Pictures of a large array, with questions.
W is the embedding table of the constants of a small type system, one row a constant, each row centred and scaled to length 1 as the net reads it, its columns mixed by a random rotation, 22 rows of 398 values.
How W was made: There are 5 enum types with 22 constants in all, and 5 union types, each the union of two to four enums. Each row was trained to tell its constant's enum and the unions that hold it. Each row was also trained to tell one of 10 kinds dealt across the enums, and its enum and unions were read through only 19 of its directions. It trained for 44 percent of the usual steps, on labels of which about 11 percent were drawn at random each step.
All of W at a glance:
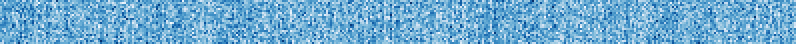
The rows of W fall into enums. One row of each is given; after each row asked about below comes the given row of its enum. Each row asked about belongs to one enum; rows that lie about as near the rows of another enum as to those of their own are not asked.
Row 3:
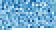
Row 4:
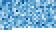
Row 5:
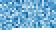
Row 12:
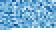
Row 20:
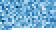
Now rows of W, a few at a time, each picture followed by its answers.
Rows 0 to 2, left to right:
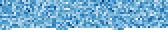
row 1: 5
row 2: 12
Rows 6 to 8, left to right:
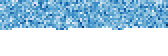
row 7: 4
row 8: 4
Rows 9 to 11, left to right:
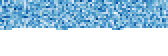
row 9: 20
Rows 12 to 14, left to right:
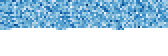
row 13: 12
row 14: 20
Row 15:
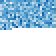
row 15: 5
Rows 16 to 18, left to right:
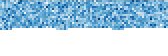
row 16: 4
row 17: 20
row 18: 12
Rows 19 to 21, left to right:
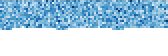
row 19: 5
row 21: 20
